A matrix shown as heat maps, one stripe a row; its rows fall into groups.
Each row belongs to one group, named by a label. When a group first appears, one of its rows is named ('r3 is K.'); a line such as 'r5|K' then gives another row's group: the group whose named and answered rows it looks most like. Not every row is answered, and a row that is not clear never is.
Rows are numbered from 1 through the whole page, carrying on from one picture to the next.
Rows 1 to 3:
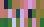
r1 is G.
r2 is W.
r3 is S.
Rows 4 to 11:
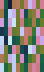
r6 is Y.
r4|G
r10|Y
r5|Y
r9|G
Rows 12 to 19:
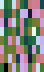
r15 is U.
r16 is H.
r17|U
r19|S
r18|W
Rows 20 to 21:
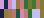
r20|Y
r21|S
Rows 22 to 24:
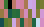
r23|U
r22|G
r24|H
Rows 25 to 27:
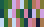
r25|S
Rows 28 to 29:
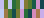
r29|U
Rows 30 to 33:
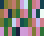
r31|U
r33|W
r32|H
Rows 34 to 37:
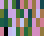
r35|H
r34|W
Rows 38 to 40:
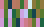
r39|W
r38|G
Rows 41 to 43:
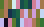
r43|W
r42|U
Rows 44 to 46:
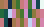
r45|H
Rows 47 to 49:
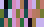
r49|H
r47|G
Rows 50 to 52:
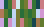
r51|H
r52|Y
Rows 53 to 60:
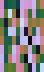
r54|W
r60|U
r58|G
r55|S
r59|G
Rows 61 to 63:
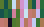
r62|S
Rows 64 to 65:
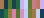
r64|U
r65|S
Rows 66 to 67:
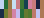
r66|G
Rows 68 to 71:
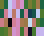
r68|Y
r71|H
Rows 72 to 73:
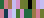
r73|Y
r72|H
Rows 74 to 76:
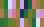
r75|H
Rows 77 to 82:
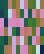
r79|Y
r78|H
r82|S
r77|S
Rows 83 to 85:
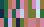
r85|W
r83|S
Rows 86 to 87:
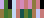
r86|G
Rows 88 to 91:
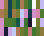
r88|U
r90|U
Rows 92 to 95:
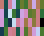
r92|Y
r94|G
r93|W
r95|S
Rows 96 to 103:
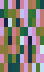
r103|U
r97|S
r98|W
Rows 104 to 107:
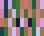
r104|W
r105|Y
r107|H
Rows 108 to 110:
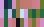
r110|W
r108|G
